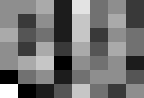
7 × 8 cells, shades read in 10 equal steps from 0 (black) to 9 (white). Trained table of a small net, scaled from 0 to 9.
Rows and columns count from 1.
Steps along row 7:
down up up up down down up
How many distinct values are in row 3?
7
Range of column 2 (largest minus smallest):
6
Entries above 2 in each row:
6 5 6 6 6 6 5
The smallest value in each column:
0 0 1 0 4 2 2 1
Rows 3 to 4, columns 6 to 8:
2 5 4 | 3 6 4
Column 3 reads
6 5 4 6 7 5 1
